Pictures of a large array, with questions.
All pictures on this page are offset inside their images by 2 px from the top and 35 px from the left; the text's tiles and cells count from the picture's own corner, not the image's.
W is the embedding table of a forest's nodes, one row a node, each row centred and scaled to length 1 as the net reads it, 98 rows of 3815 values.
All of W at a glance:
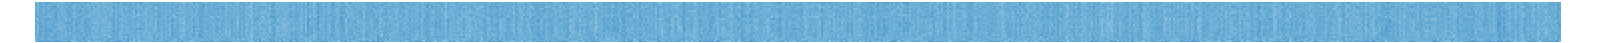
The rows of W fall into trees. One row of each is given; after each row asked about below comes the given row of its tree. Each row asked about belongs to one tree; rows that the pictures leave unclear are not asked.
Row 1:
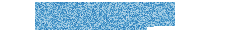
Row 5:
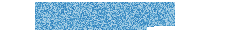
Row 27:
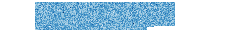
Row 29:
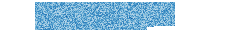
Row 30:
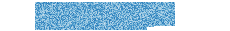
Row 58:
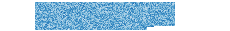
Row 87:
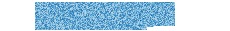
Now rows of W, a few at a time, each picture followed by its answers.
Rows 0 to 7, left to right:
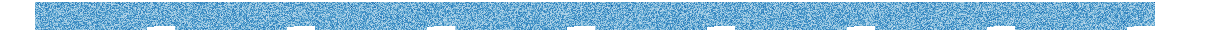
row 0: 29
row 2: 5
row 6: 58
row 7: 5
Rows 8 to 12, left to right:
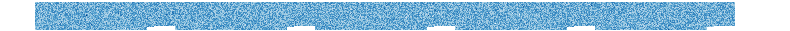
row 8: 27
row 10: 30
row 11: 27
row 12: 1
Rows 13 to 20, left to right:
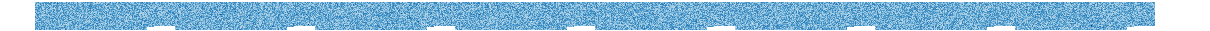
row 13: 30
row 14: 58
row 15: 29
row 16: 30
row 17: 87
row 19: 58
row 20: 1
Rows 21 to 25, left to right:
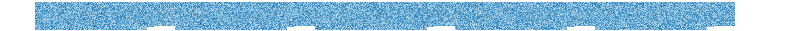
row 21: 5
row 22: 29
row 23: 5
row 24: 29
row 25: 1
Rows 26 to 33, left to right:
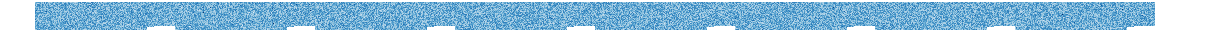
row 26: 5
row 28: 29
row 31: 58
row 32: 5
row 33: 27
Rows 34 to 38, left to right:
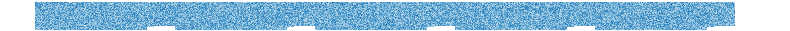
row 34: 1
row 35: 5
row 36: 1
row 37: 27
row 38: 5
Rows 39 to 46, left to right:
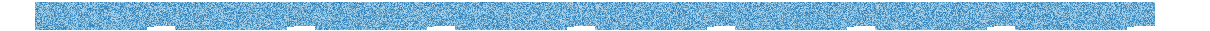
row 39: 27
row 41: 1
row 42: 29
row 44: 29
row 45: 29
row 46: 29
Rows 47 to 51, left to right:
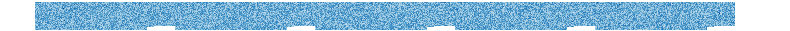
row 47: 58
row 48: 1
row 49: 87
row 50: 27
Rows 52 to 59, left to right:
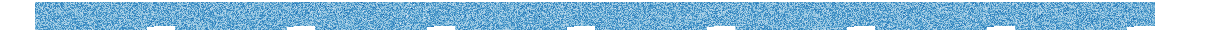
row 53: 87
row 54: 58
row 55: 29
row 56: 30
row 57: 27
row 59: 29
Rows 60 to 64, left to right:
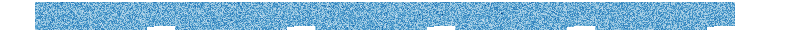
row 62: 87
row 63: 58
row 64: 29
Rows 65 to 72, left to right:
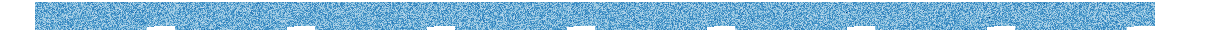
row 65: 5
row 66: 29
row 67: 29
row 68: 87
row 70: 29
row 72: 1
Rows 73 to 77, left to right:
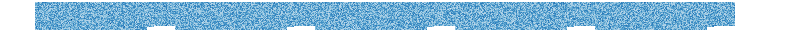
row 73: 30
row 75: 30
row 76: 29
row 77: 29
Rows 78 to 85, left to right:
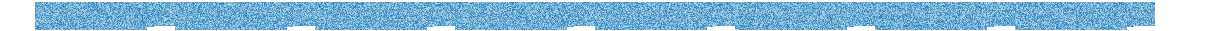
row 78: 5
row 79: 1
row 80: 1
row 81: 5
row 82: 1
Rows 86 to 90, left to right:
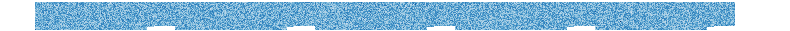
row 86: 1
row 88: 58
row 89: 30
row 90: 27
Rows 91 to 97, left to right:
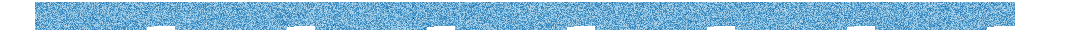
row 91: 1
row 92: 5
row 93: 27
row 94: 87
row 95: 1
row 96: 1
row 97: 27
